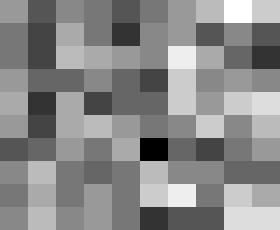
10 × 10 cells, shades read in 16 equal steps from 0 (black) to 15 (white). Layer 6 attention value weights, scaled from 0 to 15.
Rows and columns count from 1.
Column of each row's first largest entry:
9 3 7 7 10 8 5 2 7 9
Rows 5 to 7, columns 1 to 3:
10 3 10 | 9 4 10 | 5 6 9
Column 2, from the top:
5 4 4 6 3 4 6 11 10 11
